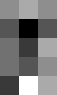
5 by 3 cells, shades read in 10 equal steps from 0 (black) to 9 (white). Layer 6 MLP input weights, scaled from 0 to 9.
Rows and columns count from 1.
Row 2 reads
3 0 3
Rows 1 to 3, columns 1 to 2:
5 6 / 3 0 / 4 2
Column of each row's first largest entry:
2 1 3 3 2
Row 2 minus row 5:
1 -9 -3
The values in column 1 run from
2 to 5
